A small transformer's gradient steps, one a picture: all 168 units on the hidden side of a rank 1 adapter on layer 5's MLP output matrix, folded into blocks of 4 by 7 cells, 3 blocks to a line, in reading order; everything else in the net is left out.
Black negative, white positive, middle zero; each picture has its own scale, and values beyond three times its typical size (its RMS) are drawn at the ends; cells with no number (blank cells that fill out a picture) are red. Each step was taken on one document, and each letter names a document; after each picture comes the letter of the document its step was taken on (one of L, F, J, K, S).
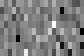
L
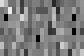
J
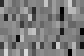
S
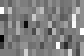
L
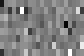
J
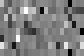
S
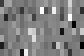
S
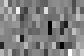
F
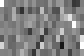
F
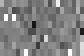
F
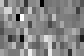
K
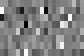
S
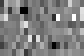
J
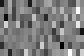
L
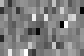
S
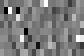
K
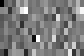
J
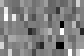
L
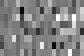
F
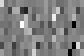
J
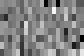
K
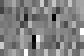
J
